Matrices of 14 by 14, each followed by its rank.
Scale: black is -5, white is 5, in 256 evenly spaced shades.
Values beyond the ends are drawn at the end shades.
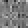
three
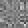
three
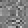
three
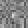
three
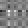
one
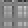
one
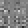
three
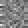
three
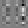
one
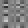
one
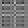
one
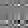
one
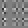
one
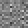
three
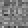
three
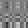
one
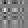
one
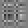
one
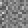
three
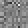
three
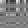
one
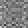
three
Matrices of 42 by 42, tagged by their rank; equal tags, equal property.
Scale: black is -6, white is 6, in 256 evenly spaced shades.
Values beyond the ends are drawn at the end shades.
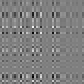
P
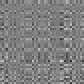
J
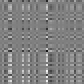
P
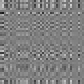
J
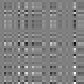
P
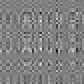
J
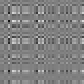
P
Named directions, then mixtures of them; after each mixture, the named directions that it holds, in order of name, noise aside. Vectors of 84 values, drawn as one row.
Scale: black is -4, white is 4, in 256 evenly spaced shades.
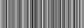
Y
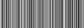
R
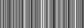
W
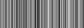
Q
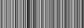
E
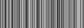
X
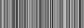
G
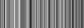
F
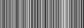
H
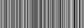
G, Y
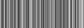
F, G, W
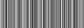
Y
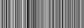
E, R, Y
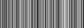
H, X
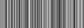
Q, X, Y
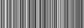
X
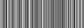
X, Y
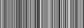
Q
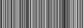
H, R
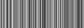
X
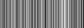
H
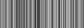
Q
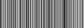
H, R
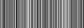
E, H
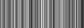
F, H, W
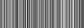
E, G, H
